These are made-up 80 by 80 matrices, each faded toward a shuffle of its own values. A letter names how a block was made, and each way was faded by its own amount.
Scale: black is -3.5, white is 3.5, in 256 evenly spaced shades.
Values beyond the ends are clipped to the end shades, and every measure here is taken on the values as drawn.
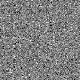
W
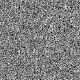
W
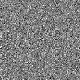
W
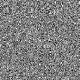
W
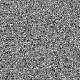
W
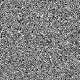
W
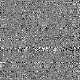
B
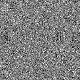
W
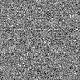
W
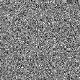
W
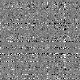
B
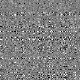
B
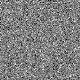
W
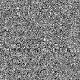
W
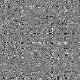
B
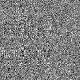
W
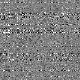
B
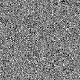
W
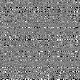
B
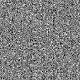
W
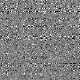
B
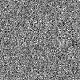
W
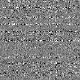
B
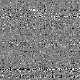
B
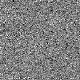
W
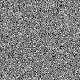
W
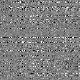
B
